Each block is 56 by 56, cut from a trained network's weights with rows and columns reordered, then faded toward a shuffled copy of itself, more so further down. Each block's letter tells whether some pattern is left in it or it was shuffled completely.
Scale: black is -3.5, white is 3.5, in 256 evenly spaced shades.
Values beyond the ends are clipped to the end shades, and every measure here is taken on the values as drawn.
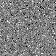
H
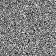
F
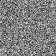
H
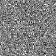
F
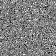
H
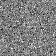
H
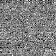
F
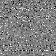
F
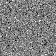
H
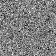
H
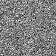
H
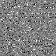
F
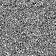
H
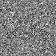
F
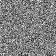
H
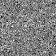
F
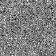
F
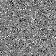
F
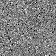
H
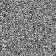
F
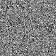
F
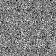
F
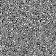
F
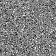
H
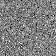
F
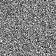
H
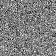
H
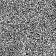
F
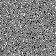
H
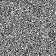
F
